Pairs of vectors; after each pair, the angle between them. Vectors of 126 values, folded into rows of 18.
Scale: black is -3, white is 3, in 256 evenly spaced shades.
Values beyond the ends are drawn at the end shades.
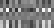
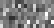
orthogonal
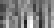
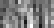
nearly parallel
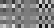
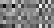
nearly opposite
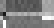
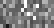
orthogonal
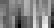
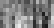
nearly opposite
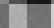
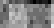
nearly parallel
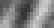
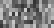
orthogonal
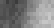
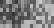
partly aligned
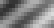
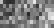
partly aligned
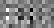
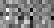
nearly parallel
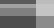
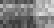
nearly parallel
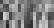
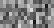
partly opposed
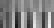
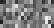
orthogonal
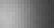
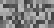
orthogonal
